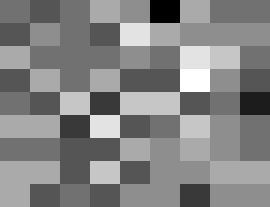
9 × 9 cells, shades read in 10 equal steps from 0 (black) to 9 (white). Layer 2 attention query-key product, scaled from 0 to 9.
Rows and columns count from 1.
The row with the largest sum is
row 8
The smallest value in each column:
3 3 2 2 3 0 2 4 1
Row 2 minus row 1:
-1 2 0 -3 3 6 -1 1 1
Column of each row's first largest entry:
4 5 7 7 3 4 5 4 1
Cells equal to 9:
1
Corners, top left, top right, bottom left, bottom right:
4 4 6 5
